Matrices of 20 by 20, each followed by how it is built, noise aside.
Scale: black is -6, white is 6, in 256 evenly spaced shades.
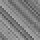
Toeplitz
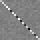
diagonal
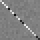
diagonal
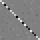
diagonal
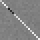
diagonal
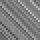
Toeplitz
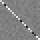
diagonal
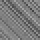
Toeplitz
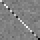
diagonal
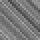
Toeplitz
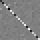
diagonal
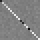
diagonal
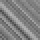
Toeplitz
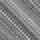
Toeplitz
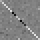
diagonal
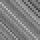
Toeplitz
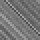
Toeplitz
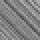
Toeplitz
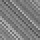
Toeplitz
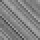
Toeplitz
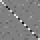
diagonal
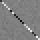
diagonal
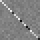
diagonal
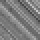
Toeplitz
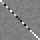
diagonal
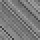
Toeplitz
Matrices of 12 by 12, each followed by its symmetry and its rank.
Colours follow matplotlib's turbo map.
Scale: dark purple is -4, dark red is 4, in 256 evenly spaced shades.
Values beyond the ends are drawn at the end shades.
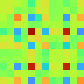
symmetric, rank two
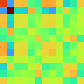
symmetric, rank two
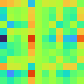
neither, rank two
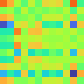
neither, rank two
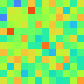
symmetric, full rank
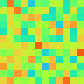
neither, full rank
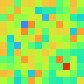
symmetric, full rank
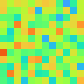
neither, full rank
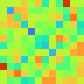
symmetric, full rank
